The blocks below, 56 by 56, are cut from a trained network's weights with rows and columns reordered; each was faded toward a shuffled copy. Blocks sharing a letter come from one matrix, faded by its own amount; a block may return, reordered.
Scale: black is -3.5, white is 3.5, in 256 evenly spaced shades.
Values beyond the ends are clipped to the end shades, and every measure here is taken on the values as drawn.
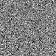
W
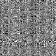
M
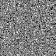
W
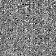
M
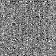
M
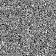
W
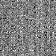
M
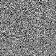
W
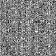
M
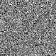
W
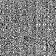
M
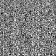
M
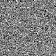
W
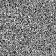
W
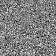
W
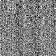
M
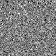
W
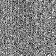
M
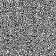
W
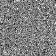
W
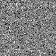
W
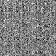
M
